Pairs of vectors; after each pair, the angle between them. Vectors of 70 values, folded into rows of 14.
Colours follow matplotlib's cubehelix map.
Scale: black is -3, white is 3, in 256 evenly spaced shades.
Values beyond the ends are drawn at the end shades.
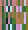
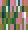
partly aligned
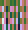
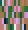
orthogonal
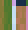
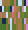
orthogonal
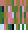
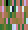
orthogonal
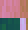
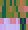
nearly opposite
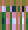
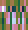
nearly parallel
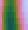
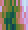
nearly parallel
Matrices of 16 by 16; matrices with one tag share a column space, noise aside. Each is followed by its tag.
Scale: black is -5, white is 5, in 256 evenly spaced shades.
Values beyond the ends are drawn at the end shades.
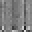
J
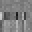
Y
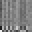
J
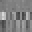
Y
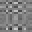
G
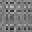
G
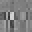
Y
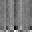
J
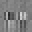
Y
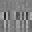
Y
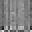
J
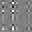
G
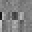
Y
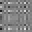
G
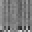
J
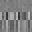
Y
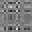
G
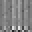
J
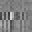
Y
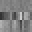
Y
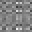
G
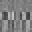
Y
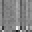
J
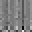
J
